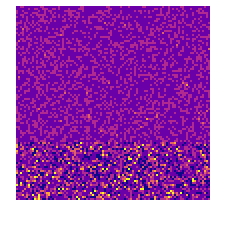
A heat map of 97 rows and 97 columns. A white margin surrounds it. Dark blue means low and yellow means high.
No regular stripes run through it. On average the colour sits 30% of the way up the scale. The texture is fine-grained noise. The top part is calmer, up to a seam about 70% of the way down. The halves do not mirror each other. No overall slope runs across the table.
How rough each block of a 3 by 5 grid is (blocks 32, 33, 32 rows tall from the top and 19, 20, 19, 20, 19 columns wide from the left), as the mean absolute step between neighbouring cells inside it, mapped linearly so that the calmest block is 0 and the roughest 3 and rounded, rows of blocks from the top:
00000 | 00000 | 33332
